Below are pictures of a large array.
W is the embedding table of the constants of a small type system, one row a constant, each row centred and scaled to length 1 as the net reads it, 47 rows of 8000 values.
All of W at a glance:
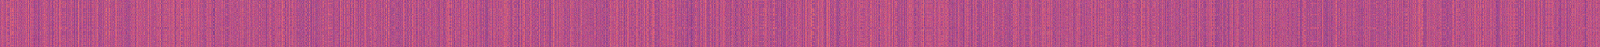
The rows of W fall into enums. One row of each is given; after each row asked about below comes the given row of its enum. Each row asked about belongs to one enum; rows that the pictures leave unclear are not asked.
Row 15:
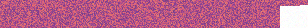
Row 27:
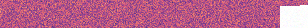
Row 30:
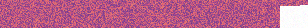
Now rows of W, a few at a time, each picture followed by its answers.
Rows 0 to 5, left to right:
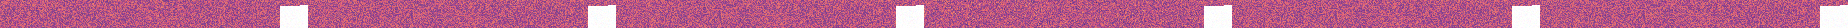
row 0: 15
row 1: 30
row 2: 30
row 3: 27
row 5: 30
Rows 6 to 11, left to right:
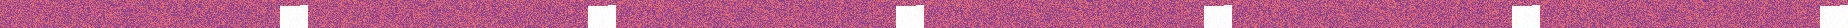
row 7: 30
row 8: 15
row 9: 15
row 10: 15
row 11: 15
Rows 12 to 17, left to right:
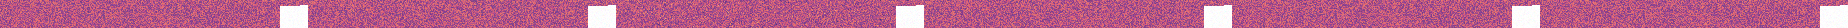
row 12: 30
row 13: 15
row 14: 27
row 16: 30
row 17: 30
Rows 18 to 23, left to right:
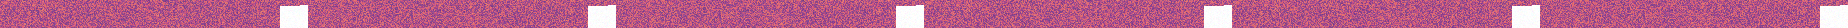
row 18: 15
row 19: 30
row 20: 30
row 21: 15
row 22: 15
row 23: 30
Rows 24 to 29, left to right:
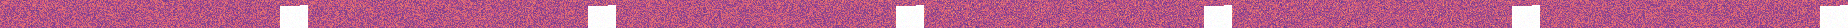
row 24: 15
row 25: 15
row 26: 30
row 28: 27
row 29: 30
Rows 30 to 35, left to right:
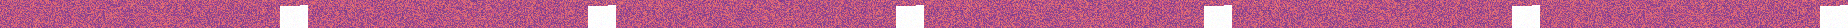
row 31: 15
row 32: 15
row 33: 15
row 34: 15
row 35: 30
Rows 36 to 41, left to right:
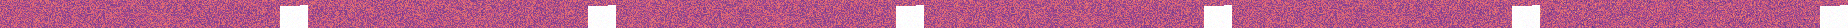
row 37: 15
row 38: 30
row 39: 30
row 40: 30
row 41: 27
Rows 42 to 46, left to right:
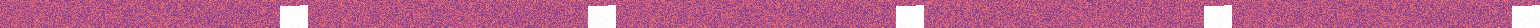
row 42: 30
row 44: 30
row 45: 15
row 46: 30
